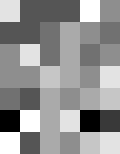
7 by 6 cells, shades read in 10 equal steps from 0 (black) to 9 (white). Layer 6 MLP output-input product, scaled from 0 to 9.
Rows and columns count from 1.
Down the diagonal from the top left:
8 3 4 6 6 2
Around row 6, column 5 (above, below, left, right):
6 7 8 2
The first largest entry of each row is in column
5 4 2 6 6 2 1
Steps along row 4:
same up down down up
